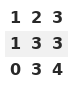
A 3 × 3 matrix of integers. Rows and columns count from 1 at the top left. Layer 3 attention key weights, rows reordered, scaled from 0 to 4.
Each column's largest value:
1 3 4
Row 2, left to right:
1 3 3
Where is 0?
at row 3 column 1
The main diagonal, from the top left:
1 3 4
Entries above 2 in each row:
1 2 2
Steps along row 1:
up up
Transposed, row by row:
1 1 0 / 2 3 3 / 3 3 4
